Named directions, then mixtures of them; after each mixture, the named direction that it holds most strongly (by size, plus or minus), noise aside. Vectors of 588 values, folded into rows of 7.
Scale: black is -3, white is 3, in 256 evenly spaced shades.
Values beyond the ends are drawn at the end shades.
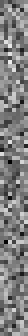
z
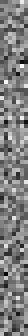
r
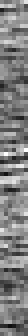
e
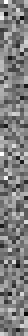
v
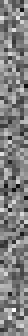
z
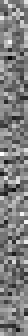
v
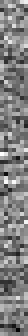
e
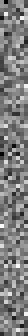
v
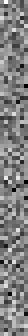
v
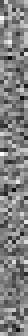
v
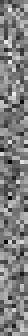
z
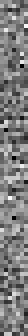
r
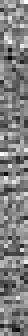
e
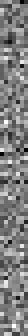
r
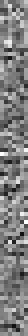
z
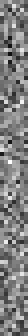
z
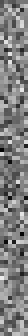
z
